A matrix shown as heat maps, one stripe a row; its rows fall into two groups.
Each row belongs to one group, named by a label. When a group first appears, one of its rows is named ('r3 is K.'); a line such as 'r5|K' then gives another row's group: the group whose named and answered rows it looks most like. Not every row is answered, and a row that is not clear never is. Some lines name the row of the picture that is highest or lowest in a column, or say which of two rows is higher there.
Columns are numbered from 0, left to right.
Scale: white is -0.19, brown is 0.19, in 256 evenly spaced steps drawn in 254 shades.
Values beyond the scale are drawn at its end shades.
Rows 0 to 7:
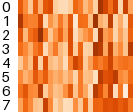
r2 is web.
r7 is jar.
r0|jar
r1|web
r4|jar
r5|jar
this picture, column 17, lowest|1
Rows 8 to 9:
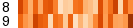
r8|jar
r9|web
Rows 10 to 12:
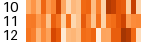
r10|jar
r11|jar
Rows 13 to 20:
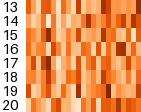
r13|web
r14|jar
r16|jar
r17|web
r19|web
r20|jar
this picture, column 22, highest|13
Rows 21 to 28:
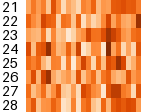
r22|web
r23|jar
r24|web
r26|web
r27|jar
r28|jar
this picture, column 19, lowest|24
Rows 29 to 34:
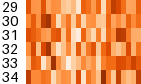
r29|jar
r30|web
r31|jar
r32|web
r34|web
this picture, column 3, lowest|33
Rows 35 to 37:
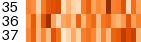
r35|jar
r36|web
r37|jar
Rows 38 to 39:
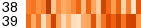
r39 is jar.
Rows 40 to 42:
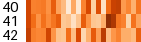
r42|web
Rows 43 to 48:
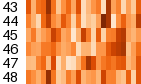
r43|web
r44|web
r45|jar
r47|jar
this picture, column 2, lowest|44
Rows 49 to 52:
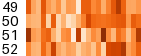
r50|jar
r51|web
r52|jar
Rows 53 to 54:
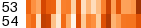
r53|web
